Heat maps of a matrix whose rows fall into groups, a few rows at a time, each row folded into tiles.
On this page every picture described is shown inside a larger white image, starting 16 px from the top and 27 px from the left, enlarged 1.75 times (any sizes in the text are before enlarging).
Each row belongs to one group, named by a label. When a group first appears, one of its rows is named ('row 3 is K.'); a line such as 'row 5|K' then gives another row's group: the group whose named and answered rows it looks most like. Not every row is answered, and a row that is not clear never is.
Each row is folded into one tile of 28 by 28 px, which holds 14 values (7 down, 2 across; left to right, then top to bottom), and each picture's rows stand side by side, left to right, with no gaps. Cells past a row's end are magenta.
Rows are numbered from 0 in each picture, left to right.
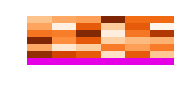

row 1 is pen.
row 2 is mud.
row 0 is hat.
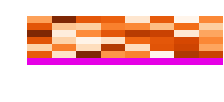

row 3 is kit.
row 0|pen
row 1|mud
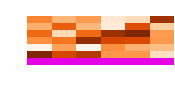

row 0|hat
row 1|hat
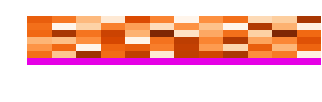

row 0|mud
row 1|hat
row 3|kit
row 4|hat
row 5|pen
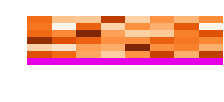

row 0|hat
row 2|kit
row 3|kit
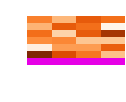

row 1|mud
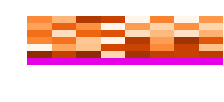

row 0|hat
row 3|kit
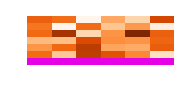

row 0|mud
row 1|kit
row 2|pen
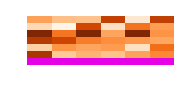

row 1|pen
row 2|pen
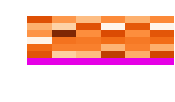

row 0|mud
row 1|kit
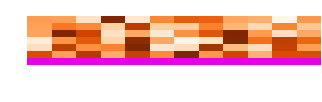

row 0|mud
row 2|kit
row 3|mud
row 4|hat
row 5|kit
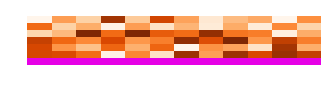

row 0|kit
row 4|hat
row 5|kit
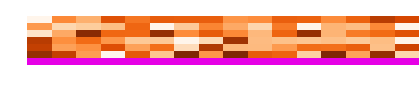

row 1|pen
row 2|mud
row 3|mud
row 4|hat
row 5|mud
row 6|mud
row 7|mud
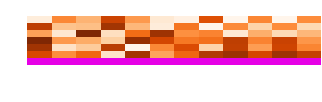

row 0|kit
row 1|pen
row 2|hat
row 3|kit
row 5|kit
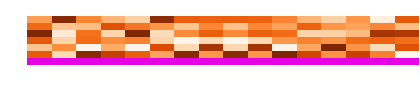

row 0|pen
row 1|hat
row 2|pen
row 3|mud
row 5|hat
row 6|kit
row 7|pen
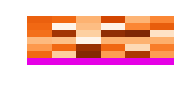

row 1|mud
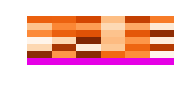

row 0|mud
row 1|hat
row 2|mud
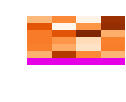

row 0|kit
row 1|pen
